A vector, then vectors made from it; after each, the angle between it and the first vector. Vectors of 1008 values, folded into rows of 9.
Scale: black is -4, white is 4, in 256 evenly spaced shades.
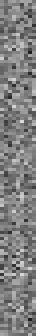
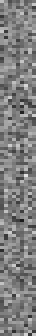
partly opposed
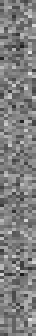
nearly opposite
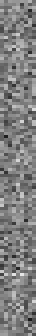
nearly parallel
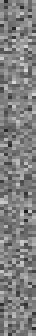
partly aligned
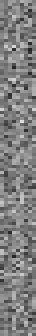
nearly parallel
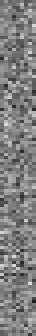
nearly opposite
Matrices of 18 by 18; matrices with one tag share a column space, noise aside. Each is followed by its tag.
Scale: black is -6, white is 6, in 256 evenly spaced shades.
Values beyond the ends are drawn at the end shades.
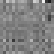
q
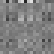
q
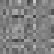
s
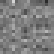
s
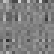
q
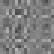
s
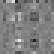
q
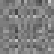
s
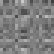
s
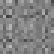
s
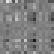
q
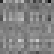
q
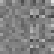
s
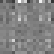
q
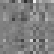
q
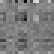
q
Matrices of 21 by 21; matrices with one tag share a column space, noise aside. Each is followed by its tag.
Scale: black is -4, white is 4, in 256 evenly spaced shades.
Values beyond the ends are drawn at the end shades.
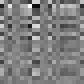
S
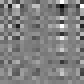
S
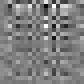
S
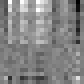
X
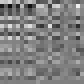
S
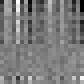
X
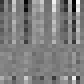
X
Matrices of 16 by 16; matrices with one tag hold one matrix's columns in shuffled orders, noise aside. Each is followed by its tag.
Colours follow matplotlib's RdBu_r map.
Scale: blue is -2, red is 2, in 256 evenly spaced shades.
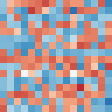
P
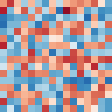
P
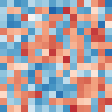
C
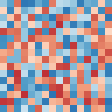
C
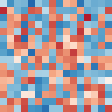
C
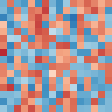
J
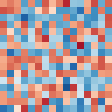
P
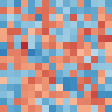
C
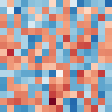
C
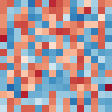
J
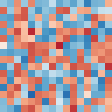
C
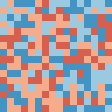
C
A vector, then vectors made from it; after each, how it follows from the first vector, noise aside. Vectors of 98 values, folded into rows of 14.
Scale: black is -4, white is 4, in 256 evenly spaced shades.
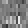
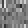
wrapped around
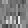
copied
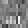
copied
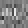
wrapped around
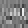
wrapped around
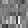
copied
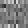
wrapped around
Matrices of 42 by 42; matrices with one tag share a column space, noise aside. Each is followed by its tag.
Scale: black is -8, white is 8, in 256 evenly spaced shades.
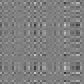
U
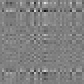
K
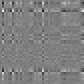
K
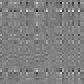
K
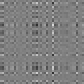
U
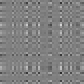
U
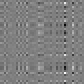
U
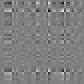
K
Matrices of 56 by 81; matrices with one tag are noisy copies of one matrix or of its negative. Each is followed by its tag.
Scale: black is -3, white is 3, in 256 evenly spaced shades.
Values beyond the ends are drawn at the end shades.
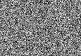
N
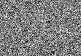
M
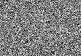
M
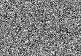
M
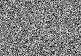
M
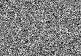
M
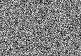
N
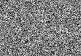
M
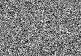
M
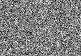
N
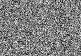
N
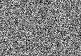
N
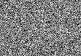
M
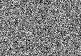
N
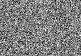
N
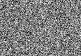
N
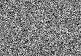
M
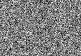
N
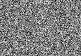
N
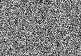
N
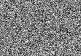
M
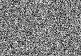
N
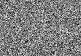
M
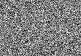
M
